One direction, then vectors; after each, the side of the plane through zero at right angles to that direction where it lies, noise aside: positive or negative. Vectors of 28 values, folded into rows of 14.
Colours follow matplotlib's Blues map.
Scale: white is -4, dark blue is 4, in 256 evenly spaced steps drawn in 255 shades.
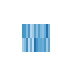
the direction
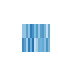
negative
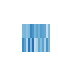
negative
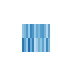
negative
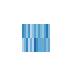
positive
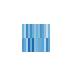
negative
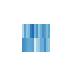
negative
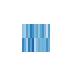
negative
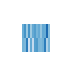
positive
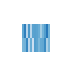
positive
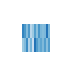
positive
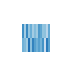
negative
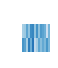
negative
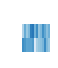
negative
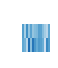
negative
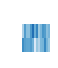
negative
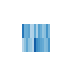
positive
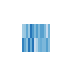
negative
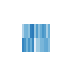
negative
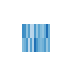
positive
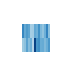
positive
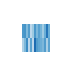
positive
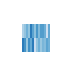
negative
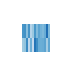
positive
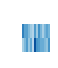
positive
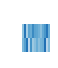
positive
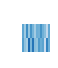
negative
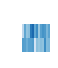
negative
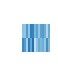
negative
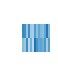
positive
